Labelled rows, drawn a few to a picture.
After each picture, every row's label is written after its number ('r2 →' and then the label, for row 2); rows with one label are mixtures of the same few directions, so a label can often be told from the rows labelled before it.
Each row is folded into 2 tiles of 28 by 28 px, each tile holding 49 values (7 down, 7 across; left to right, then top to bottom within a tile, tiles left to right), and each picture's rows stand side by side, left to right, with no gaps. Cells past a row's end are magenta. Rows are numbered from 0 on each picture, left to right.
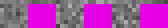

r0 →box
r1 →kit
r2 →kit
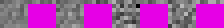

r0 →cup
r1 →cup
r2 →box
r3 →kit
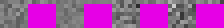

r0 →kit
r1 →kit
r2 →box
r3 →cup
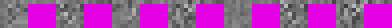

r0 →kit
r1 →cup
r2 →cup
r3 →kit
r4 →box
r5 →cup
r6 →kit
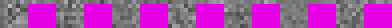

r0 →kit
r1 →box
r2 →box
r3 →kit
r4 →cup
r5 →kit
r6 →kit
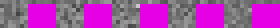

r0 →box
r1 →kit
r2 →box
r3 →kit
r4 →kit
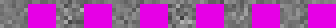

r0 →kit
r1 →kit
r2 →kit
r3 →kit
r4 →cup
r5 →box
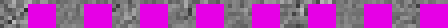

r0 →kit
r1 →cup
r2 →cup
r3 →cup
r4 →cup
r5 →cup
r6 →box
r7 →box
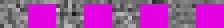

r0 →kit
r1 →box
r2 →cup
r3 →box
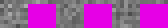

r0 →box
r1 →kit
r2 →box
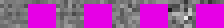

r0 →box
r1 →box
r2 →kit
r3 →cup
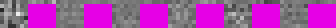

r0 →box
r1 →box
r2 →kit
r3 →box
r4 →cup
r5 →box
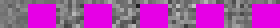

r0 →kit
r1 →box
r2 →box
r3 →box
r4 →box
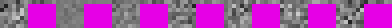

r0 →cup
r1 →kit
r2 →cup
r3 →box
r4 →kit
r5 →box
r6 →kit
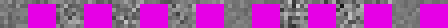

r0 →box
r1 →kit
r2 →kit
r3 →cup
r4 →cup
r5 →box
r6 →cup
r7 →kit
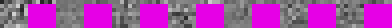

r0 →cup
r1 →cup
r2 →box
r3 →cup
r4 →cup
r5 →kit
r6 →box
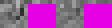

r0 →cup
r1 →cup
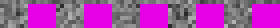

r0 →box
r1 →cup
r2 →box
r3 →box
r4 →kit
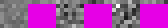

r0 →kit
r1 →box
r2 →cup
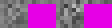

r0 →kit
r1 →kit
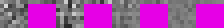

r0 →cup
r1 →box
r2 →box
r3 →kit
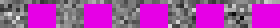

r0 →cup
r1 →box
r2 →kit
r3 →kit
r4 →cup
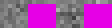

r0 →kit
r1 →cup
